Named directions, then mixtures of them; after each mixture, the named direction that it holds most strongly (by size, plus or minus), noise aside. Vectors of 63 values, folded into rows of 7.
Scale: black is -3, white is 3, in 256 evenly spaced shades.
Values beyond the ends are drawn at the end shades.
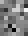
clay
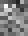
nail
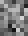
clay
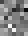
clay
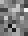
clay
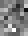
clay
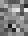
clay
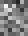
nail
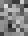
nail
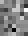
clay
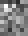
nail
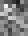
nail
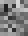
nail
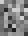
clay
